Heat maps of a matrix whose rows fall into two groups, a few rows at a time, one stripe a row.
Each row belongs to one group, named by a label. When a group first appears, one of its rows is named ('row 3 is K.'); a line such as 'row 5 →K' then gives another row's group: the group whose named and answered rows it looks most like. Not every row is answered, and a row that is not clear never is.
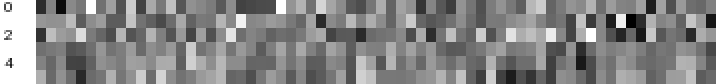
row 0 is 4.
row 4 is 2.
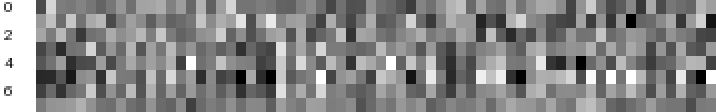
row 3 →4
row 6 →4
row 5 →4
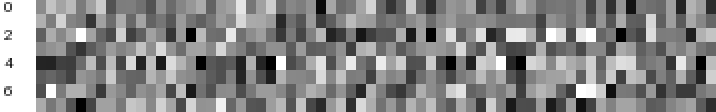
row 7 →2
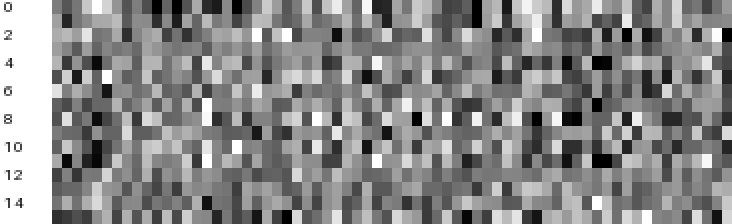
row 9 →4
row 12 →4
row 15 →4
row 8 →2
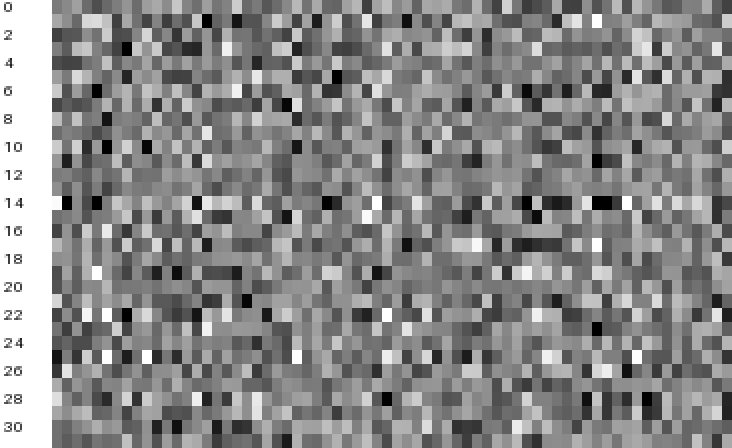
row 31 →4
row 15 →4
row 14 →2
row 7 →4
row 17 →2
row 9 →2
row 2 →4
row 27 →2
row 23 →2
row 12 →4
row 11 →2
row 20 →4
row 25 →4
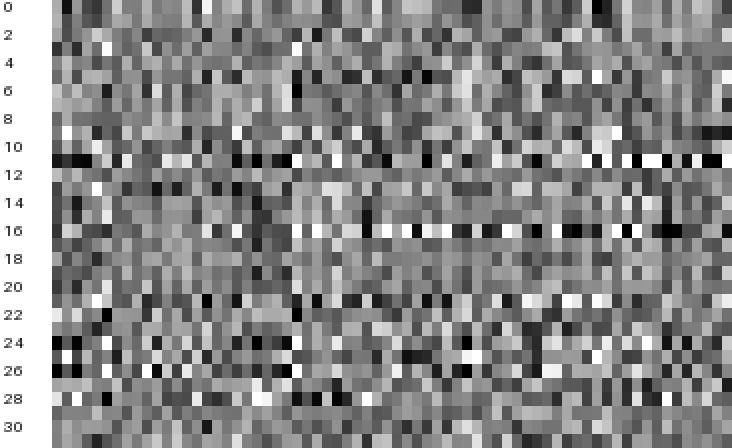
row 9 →2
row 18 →2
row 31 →2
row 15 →4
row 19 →4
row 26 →4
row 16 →2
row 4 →2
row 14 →4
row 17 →4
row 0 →2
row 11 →4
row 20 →4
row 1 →2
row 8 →2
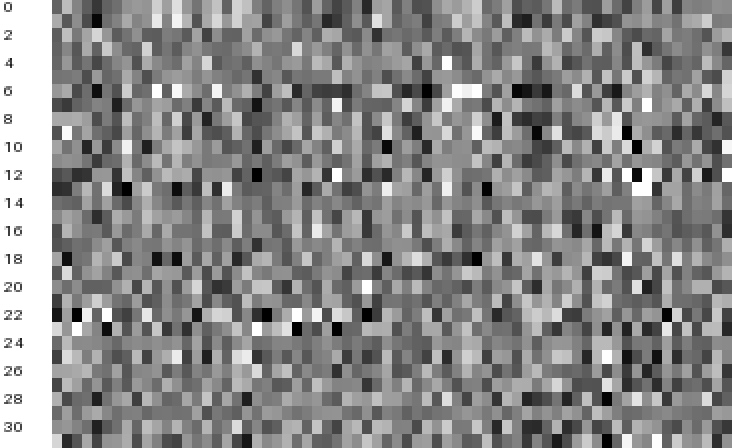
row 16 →2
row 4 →2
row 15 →2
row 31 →2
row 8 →2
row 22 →4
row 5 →4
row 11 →2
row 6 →2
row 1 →2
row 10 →4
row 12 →4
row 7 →4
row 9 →2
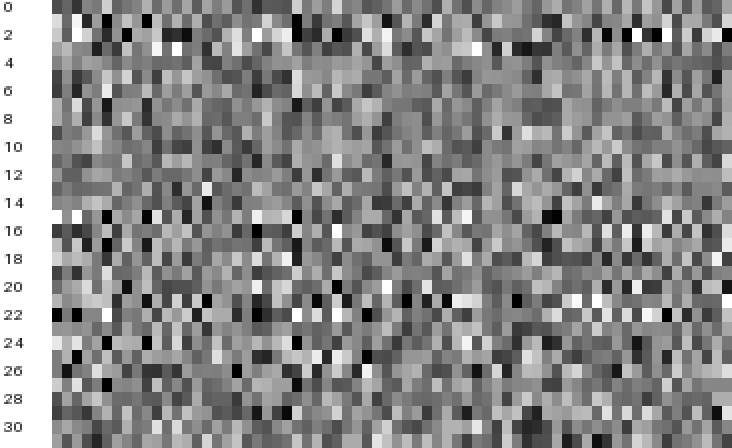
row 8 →4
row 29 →4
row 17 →4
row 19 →4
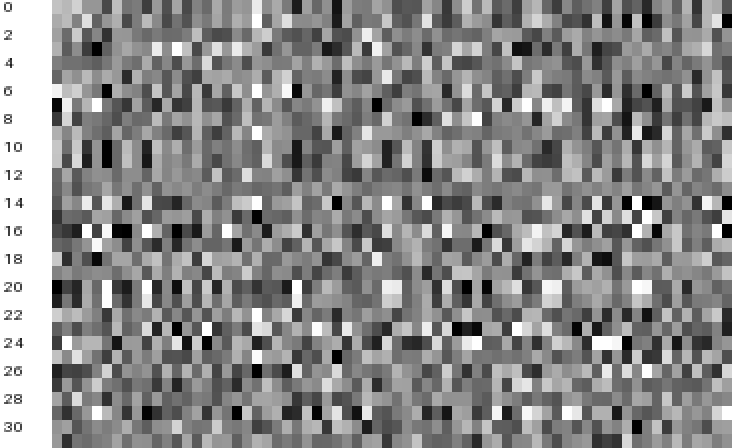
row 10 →4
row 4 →2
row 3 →2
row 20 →4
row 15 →4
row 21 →4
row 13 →4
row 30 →4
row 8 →2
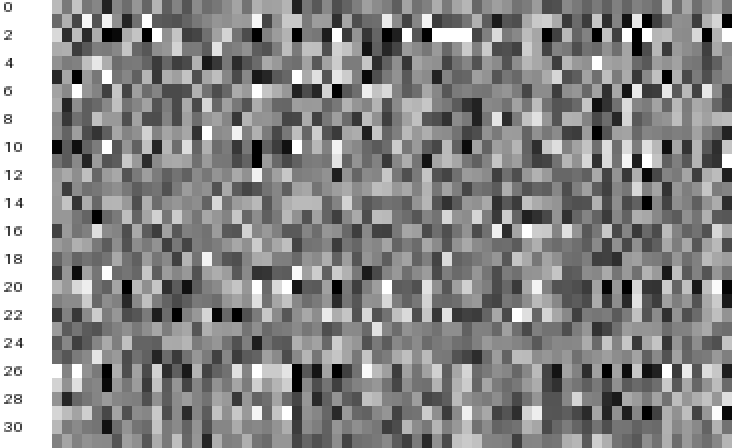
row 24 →4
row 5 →4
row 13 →2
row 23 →2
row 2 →4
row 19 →4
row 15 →2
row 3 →4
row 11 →4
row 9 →2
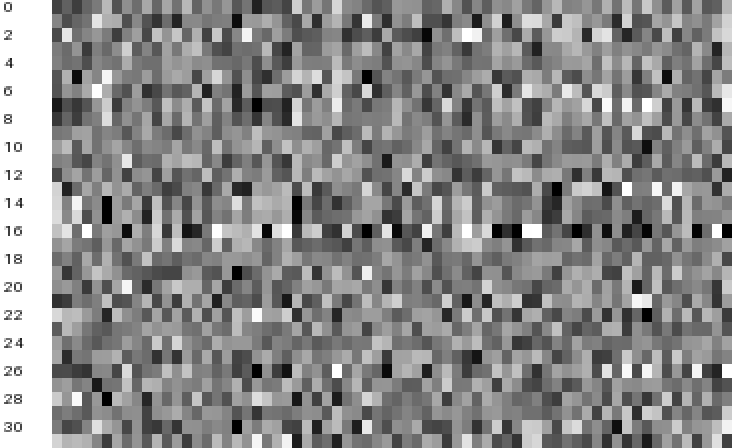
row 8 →4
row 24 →2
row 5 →4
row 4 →4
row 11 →4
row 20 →4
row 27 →2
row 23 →2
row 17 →2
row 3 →4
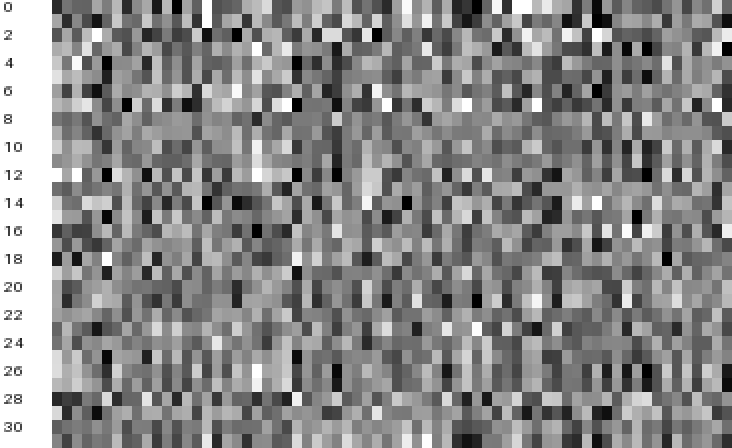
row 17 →2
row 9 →2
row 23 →2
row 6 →2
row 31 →2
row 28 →4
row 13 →4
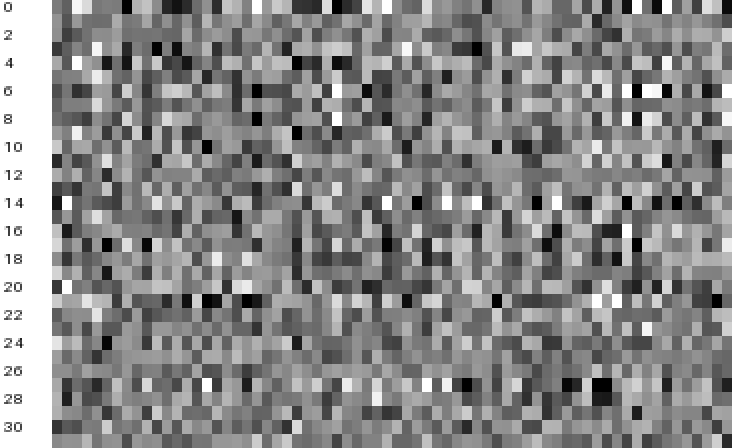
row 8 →4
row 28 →2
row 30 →4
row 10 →2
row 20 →2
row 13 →4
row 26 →2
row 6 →4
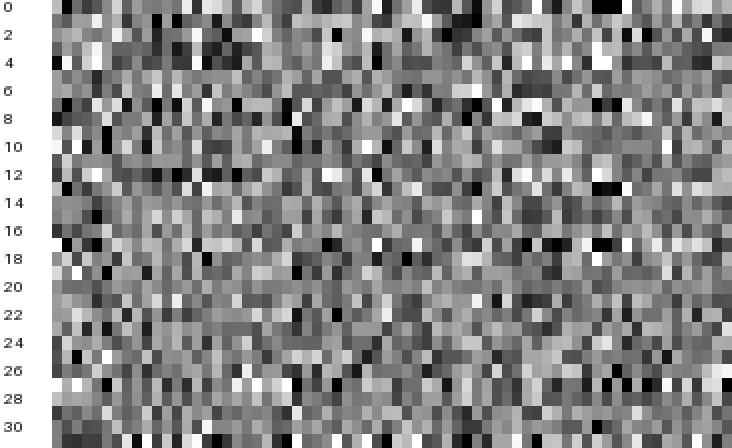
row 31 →4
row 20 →2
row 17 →2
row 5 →2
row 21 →2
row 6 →2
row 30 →2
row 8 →4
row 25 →4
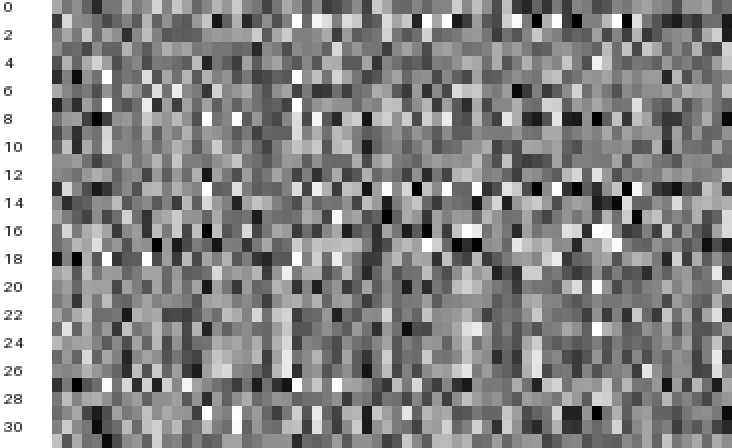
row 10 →4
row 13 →2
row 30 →2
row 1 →2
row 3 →4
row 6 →2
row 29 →2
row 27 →4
